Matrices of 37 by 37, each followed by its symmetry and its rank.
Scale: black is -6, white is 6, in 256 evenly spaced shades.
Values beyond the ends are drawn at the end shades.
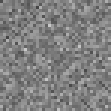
symmetric, full rank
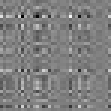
neither, rank two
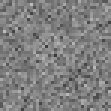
symmetric, full rank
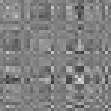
symmetric, rank three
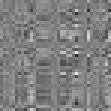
neither, rank three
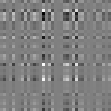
neither, rank one
